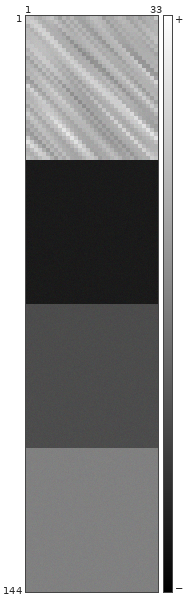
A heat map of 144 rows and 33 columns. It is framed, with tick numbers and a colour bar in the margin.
It is made of 4 by 1 panels. Panel 1,1: high, slanting down to the right. Panel 2,1: very low, flat. Panel 3,1: low, flat. Panel 4,1: middling, flat.
